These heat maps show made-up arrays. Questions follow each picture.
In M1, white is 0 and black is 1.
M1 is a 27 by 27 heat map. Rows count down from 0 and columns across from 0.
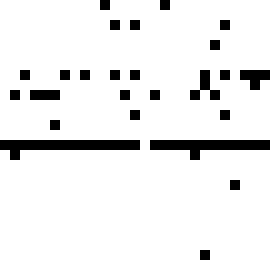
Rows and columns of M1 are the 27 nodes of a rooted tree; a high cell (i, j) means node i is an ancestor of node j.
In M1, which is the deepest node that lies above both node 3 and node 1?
9
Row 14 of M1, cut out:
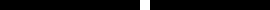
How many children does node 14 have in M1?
5
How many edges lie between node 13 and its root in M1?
4
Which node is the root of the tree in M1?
14
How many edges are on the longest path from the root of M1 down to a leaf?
4
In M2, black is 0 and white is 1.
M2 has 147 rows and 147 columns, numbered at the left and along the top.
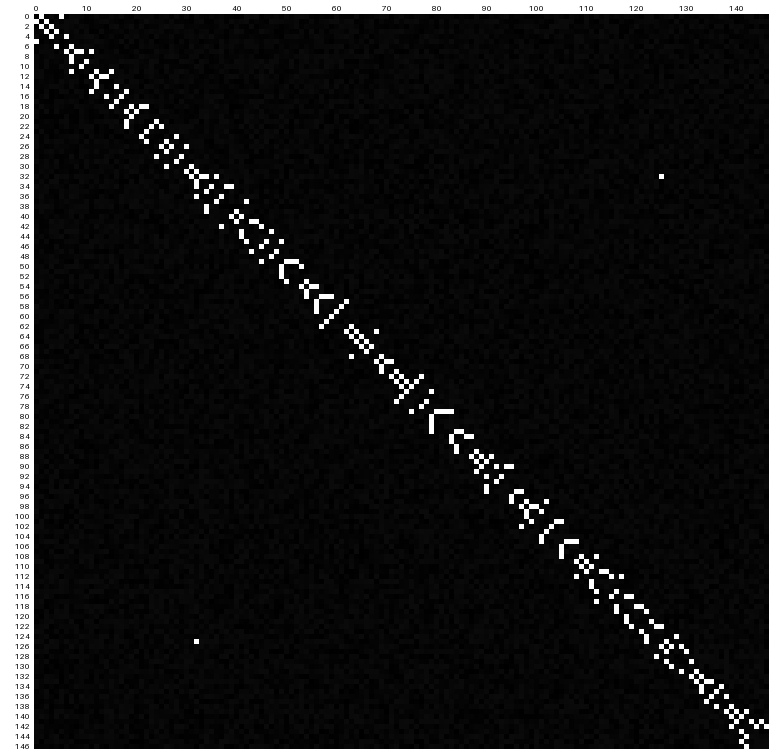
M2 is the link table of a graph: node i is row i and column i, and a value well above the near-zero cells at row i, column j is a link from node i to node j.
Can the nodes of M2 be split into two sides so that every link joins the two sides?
yes
